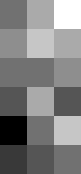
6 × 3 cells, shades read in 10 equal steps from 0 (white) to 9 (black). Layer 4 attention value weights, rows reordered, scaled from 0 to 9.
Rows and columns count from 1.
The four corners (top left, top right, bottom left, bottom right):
5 0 7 5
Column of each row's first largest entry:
1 1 1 1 1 1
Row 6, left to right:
7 6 5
